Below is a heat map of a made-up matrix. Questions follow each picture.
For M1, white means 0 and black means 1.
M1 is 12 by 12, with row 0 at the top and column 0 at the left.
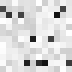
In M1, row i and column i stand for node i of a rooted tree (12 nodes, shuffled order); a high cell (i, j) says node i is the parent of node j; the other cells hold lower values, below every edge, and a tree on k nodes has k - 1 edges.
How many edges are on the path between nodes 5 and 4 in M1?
3
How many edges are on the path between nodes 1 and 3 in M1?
2
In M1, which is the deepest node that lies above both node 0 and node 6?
1
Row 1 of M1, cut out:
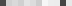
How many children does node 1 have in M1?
2
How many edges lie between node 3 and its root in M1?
1
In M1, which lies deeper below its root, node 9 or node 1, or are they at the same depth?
the same depth
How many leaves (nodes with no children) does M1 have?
8
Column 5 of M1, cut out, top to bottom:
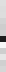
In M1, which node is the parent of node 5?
6
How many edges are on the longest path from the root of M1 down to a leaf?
4
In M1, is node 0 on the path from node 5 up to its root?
no
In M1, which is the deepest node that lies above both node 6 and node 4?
10
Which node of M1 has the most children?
10
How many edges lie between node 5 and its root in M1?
4
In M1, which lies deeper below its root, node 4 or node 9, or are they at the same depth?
node 4
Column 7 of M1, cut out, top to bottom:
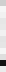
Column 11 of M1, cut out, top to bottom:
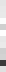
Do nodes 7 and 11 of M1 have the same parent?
yes
